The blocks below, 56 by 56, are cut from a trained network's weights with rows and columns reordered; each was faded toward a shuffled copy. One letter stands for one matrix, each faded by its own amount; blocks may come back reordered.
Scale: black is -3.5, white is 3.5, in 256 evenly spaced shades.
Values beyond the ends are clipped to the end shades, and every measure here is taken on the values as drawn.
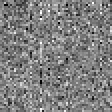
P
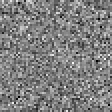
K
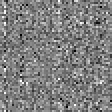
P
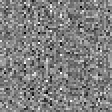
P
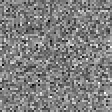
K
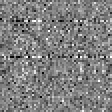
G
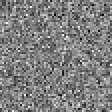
K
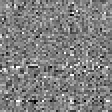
G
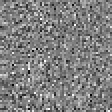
G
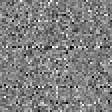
G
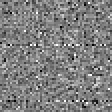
G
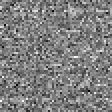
K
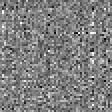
P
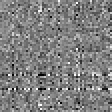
P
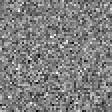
K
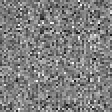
G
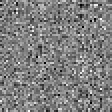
G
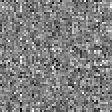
G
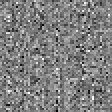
P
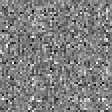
G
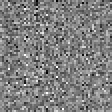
P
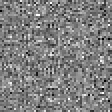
G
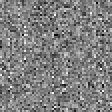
G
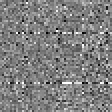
P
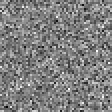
K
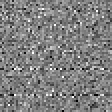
G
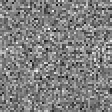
K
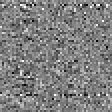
G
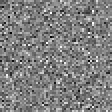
G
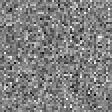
G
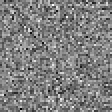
K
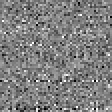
G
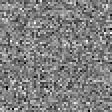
K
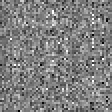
P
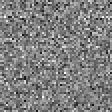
K
